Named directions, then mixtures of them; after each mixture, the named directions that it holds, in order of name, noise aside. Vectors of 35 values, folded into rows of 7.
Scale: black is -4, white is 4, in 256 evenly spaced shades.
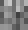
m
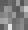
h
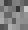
h, m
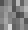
h, m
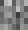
m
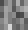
h, m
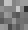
h, m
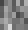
h, m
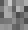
m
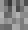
m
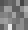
h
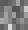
h
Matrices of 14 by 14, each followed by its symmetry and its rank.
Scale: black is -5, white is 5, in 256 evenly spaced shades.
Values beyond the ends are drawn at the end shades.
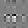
neither, rank one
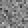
neither, full rank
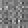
neither, rank three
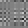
neither, rank one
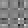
symmetric, rank one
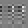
neither, rank one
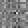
neither, rank three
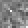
symmetric, rank three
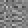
neither, rank three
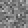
neither, full rank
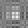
symmetric, rank one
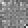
symmetric, rank three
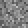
neither, full rank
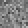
neither, full rank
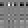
neither, rank one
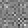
symmetric, rank three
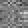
neither, rank three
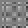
symmetric, rank one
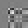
symmetric, rank one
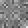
symmetric, rank three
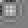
symmetric, rank one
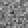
neither, full rank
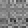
neither, rank three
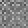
symmetric, rank three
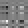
neither, rank one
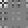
symmetric, rank one
